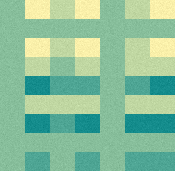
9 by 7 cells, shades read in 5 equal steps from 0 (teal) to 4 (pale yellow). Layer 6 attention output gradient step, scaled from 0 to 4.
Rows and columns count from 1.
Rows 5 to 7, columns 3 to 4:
1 1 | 3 3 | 1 0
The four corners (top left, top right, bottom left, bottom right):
2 4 2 1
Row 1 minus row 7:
0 4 2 4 0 3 4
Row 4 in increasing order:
2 2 2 3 3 3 3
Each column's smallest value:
2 0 1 0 2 0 0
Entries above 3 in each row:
3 0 3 0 0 0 0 0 0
